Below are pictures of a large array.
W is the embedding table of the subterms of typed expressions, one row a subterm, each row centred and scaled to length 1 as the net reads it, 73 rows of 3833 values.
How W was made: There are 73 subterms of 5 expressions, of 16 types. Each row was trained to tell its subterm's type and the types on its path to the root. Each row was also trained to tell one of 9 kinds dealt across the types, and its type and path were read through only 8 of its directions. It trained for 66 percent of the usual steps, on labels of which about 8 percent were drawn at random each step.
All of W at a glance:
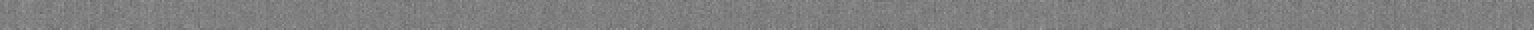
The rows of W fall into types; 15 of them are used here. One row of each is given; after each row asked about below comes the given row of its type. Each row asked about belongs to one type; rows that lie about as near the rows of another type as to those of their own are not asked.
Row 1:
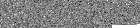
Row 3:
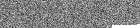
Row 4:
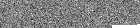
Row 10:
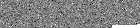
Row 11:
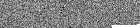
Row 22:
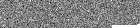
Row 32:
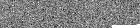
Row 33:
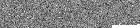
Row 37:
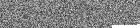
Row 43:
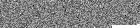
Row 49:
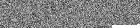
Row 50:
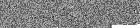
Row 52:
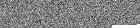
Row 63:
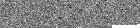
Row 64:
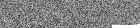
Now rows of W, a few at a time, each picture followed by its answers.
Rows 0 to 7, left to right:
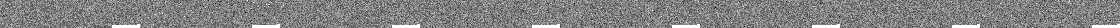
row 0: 63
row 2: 64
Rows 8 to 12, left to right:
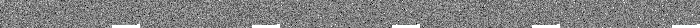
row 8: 63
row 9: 50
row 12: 43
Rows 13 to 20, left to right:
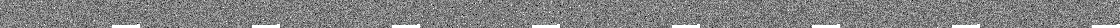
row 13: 1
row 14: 50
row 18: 64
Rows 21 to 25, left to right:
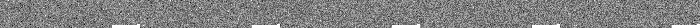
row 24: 43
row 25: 33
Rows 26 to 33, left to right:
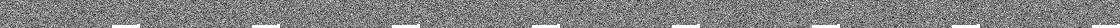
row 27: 52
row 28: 33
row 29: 52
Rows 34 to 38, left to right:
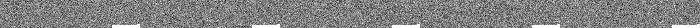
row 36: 50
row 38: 1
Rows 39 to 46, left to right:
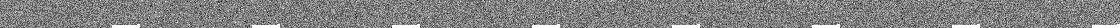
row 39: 32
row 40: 4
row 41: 37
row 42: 52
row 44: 11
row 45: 64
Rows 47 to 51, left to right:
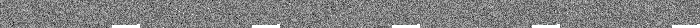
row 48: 33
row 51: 4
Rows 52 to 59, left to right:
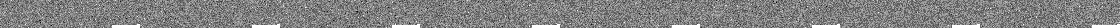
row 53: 4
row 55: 33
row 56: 33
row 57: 32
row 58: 43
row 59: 63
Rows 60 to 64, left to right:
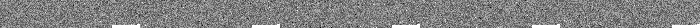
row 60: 4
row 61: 50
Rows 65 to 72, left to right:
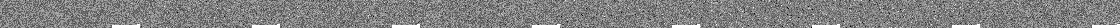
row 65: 64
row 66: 63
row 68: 63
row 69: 37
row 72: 64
